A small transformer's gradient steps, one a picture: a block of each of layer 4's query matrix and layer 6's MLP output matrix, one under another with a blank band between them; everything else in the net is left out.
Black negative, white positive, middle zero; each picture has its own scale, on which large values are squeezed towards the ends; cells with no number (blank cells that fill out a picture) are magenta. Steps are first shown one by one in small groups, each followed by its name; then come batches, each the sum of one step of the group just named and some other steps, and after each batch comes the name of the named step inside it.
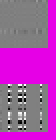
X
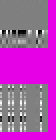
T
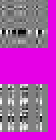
T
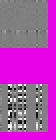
X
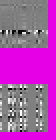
T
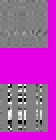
X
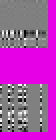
X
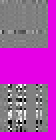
X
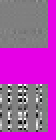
X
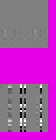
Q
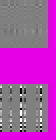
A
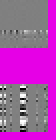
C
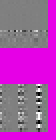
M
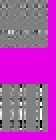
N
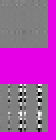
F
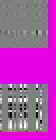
N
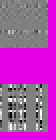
N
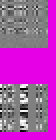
C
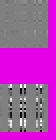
Q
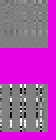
A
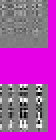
M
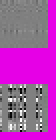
A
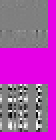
F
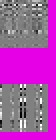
N
